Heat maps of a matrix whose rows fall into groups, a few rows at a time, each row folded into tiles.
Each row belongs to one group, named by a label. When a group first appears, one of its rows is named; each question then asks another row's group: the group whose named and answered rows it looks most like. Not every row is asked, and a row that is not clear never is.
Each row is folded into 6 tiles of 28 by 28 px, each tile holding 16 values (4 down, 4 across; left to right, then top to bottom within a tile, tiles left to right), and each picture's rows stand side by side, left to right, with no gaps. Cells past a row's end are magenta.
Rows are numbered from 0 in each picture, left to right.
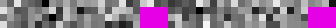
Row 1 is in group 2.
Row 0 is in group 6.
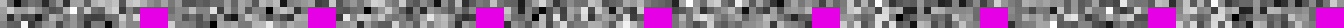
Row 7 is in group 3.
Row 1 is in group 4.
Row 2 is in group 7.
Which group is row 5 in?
3
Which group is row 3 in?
2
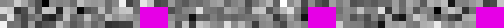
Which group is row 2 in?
4
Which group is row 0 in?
6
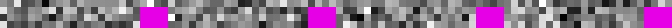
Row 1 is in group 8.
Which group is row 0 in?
6
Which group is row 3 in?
3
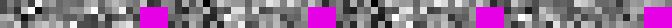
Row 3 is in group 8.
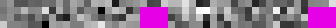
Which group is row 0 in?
4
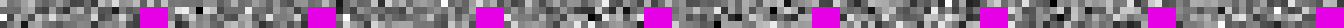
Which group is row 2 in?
2
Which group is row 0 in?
8
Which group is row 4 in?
4
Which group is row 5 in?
7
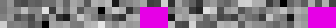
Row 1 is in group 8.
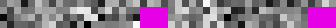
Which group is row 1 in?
3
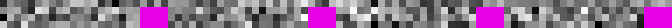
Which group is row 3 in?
8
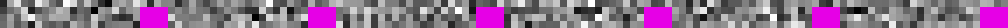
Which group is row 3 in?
7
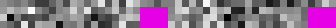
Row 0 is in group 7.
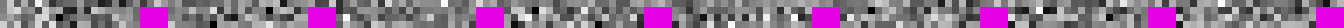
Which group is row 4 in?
2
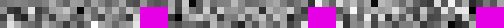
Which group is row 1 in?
6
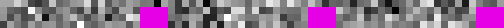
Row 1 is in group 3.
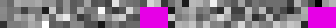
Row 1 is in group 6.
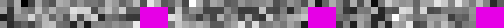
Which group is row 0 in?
6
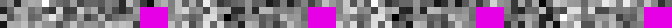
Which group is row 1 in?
3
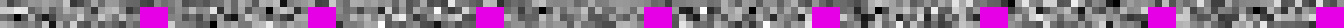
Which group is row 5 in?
2
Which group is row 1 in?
4
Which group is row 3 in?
2
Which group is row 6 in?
7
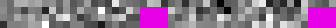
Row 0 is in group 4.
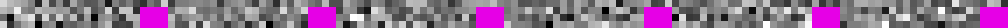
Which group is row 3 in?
4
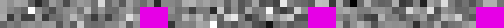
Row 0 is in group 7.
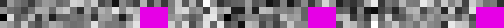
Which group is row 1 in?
3
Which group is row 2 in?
2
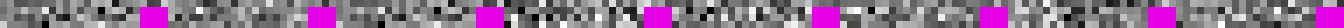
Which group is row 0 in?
4
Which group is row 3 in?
2
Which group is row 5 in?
8
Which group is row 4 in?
2
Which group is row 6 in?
3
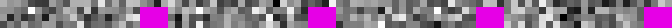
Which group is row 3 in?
3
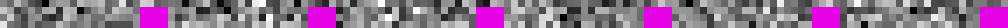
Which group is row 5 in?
7
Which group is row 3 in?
3
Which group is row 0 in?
6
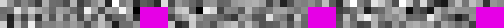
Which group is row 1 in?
8
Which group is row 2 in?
7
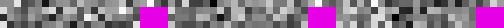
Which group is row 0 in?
6
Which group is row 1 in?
6
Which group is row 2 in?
3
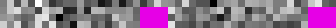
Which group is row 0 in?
3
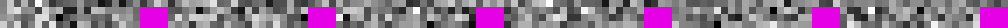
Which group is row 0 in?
3
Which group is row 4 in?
4
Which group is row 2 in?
8
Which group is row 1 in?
7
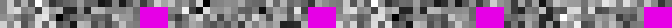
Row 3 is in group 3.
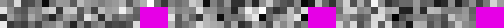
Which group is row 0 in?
6
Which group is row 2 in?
3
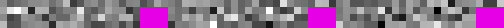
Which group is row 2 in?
4
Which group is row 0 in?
8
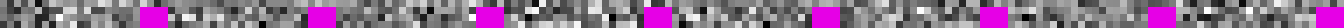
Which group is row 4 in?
8
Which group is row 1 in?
8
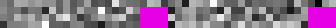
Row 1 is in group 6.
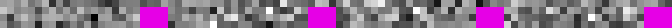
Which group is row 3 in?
6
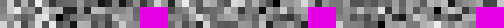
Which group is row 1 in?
7
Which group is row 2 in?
4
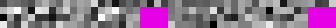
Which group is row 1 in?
4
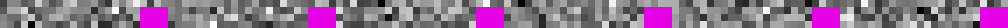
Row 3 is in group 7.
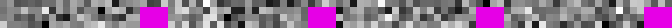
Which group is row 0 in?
4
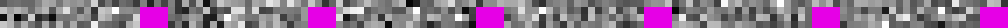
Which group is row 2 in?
8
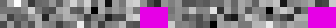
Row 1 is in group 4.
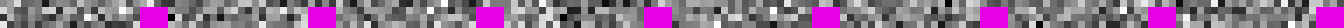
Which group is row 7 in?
2
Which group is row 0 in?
6
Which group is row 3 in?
3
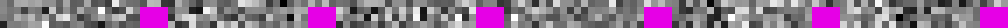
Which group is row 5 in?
3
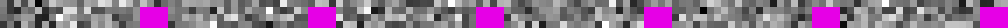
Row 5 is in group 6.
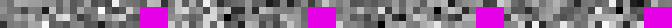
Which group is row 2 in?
4
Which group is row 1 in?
3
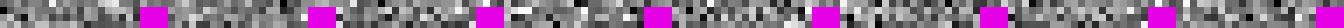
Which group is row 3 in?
8
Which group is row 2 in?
6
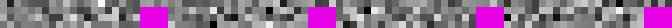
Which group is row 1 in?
4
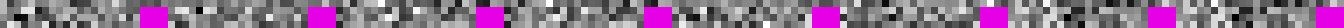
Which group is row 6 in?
3
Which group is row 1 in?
8
